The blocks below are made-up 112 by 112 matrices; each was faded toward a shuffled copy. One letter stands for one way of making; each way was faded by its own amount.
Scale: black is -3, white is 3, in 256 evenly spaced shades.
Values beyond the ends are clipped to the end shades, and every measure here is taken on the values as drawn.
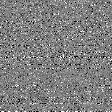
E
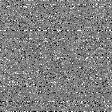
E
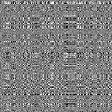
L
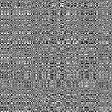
L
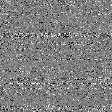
E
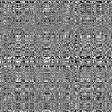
L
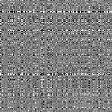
L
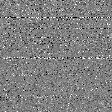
E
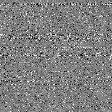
E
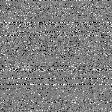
E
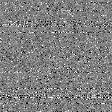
E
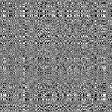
L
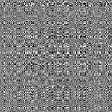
L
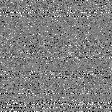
E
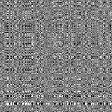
L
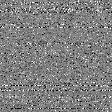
E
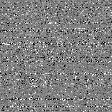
E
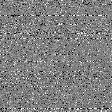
E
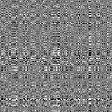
L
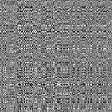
L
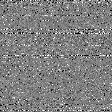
E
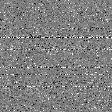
E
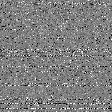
E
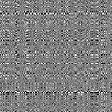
L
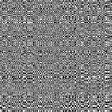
L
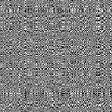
L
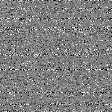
E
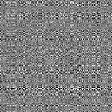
L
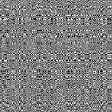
L
